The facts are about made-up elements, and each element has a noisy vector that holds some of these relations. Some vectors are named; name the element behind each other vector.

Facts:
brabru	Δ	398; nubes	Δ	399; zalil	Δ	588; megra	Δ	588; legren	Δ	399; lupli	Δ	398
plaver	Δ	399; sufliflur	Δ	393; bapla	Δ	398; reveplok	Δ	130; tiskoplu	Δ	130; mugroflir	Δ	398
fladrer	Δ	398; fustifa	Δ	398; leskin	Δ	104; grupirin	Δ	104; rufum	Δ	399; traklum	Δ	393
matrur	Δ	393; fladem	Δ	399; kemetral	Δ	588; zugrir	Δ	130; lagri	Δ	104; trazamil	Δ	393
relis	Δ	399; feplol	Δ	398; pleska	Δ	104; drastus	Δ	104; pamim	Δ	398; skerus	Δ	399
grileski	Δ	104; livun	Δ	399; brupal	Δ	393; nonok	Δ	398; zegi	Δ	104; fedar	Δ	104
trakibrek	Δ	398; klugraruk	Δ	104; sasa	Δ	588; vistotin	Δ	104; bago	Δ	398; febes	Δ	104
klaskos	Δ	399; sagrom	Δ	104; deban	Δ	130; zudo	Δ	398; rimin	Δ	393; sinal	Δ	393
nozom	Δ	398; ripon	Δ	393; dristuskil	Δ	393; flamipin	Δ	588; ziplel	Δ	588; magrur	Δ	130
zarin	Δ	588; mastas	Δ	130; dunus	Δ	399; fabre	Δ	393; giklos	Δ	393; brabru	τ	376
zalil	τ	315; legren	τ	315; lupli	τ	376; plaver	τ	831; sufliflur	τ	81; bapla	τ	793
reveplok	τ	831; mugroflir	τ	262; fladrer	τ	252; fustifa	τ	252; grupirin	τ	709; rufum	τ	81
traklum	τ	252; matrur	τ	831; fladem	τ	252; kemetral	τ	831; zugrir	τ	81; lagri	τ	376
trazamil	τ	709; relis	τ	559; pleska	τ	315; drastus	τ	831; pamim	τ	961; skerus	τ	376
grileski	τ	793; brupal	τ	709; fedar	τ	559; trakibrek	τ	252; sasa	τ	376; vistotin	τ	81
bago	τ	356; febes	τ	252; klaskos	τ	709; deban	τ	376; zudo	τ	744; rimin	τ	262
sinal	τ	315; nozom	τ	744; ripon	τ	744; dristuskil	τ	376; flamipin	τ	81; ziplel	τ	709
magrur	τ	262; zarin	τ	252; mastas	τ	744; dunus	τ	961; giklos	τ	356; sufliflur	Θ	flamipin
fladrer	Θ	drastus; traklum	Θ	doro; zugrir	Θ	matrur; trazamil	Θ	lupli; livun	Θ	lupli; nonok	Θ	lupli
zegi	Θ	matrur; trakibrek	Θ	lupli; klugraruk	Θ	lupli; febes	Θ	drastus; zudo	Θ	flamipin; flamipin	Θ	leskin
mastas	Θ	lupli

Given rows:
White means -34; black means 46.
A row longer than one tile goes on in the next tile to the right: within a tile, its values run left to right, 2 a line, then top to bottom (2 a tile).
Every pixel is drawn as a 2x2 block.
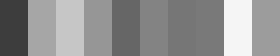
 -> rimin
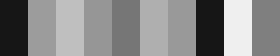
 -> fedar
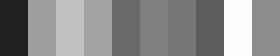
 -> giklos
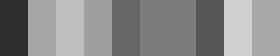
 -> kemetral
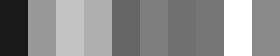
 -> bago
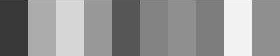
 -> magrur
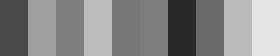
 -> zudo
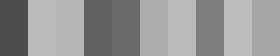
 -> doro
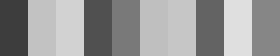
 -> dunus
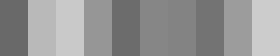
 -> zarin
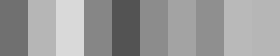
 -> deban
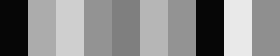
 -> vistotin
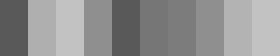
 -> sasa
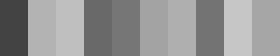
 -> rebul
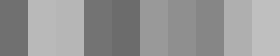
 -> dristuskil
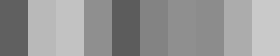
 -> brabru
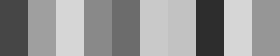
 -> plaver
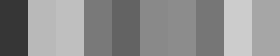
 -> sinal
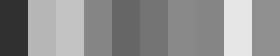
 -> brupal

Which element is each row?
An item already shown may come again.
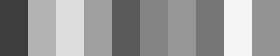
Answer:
magrur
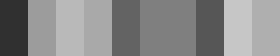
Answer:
kemetral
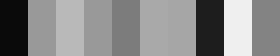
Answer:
fedar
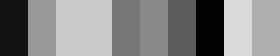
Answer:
bapla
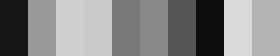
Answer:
bapla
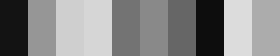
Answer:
bapla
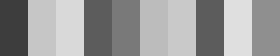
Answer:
dunus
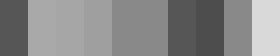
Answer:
traklum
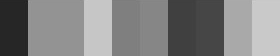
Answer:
sufliflur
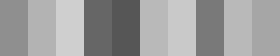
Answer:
skerus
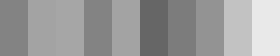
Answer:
lupli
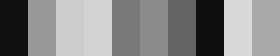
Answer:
bapla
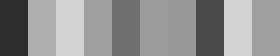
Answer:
reveplok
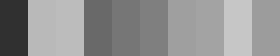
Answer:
pamim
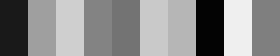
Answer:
relis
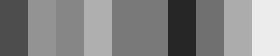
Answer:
zudo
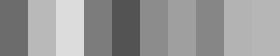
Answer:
deban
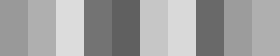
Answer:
fladem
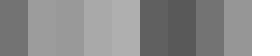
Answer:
trakibrek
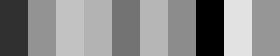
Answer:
grileski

